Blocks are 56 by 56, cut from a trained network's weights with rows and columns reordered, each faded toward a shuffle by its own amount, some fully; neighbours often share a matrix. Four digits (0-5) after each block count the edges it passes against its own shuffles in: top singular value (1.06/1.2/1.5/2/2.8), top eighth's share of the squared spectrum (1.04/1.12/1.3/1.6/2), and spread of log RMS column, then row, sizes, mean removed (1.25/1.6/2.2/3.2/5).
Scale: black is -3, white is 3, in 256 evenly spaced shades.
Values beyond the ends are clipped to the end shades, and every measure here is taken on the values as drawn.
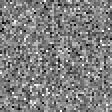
0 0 0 0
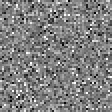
0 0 0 0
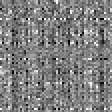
4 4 2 3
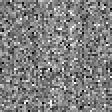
2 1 0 0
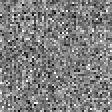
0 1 0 0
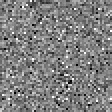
0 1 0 0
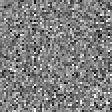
2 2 2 0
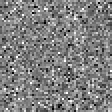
1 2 1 0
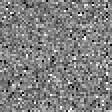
1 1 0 0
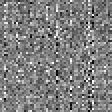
4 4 3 1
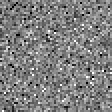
0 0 0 0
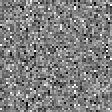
2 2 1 0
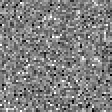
1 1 0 0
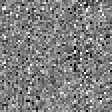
2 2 2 0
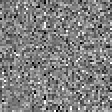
2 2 1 0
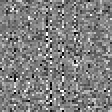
3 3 3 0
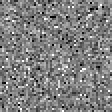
0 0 0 0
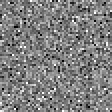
0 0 0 0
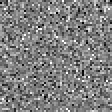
0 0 0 0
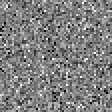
0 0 0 0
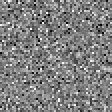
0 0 0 0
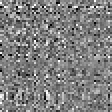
3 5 3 3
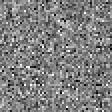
2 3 0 1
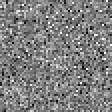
1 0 0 0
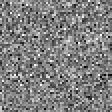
3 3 0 2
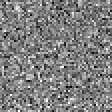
2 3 0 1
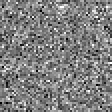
1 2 0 0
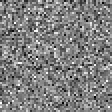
2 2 0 1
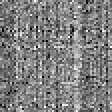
3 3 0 2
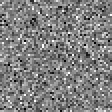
1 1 0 0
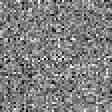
3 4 2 2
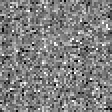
1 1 0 0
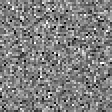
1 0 0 0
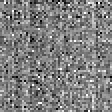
3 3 1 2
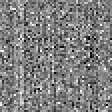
3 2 0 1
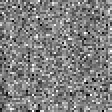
2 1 0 0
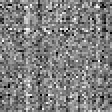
3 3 1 2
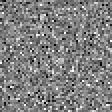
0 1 0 0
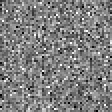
1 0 0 0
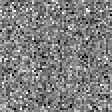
1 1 0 0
